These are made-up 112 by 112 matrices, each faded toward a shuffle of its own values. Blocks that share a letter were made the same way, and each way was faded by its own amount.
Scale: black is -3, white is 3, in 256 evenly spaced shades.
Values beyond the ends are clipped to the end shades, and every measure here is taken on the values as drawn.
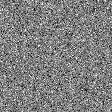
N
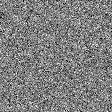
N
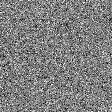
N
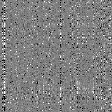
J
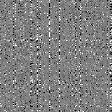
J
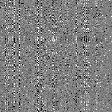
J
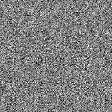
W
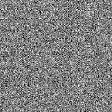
W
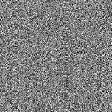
W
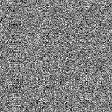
W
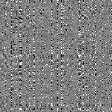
J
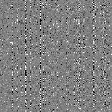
J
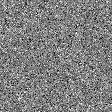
N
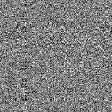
W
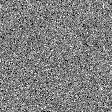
N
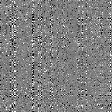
J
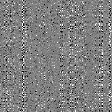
J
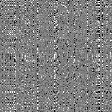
J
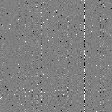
J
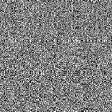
W
